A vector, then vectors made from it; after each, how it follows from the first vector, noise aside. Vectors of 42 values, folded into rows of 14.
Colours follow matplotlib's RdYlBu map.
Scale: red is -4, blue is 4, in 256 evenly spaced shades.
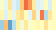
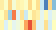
reversed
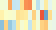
copied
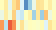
negated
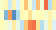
wrapped around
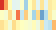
wrapped around
